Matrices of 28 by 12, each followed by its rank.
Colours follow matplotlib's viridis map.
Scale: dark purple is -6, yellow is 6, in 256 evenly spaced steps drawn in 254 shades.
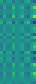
one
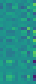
two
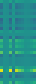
one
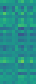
two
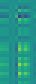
one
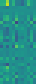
two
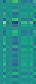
one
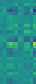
two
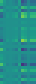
one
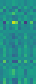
two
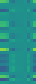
one
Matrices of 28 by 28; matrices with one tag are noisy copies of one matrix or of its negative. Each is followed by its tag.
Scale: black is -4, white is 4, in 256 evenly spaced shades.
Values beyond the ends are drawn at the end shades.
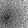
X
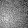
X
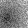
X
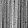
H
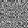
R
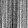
H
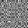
R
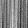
H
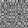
R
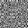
R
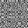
R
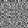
R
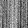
H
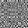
R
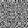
R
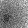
X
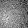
X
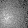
X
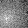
X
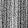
H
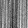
H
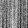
H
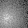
X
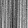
H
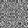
R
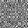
R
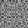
R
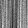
H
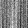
H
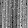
H
